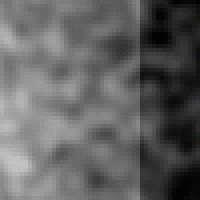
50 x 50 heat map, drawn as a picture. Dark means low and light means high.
Seam: vertical, 70% of the way across, the left part higher. Slope: up to the left. Grain: blotchy. Stripes: none.
